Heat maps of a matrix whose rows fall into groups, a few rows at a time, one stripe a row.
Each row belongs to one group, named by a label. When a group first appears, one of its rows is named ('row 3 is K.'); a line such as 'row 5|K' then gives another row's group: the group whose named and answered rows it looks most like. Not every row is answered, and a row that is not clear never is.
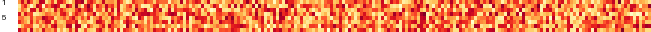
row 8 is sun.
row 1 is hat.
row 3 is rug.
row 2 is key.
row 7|key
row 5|sun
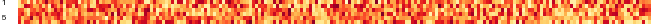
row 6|hat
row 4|rug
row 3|rug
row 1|sun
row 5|hat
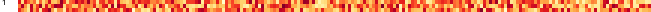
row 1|hat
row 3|sun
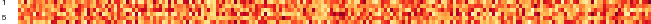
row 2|rug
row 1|key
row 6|key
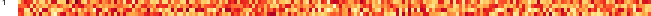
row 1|key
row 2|hat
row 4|rug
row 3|sun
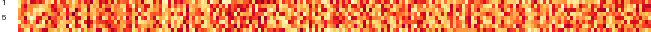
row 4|sun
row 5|key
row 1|rug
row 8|sun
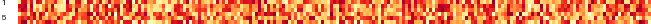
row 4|rug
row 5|hat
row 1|key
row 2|sun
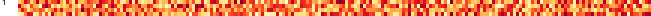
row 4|key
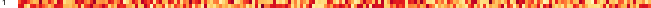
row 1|hat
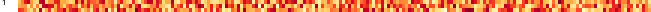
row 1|hat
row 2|sun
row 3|rug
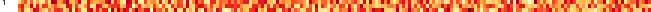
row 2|sun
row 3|rug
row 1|key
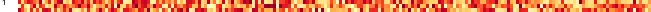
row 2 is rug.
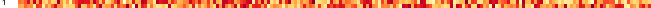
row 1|hat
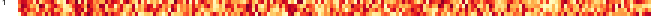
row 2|hat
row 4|key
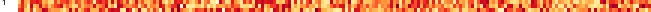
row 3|sun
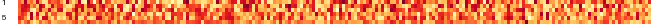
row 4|sun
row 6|hat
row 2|hat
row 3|hat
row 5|sun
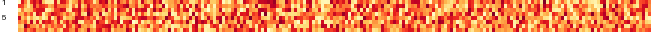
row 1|rug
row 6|sun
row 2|rug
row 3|rug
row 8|key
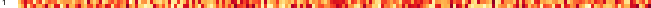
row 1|key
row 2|key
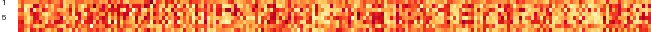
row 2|rug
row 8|rug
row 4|rug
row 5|rug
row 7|sun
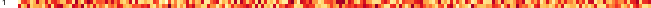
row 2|hat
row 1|key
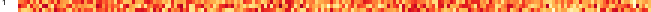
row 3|rug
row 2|sun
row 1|hat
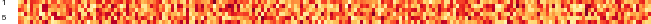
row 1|key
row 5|rug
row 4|key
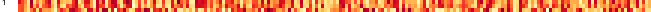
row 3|rug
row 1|sun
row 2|sun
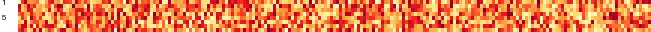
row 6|key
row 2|hat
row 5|rug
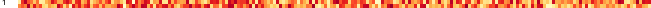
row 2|hat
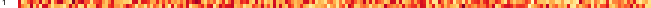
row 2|sun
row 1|hat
